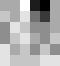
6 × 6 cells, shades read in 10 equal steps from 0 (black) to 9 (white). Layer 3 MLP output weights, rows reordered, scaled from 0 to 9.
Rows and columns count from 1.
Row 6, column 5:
8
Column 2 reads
6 6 8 7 6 7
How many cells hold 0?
1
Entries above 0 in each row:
5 6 6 6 6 6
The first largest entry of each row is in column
3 3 2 3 1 1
